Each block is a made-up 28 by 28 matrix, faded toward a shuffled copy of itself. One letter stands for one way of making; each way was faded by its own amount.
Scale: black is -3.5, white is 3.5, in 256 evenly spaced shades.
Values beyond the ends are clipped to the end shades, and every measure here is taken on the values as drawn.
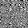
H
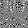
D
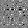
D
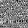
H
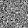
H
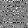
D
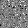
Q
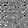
Q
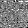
H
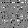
D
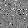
Q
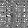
D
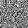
H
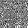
H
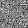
Q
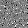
Q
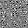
Q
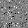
Q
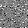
Q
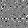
D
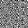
H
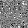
Q
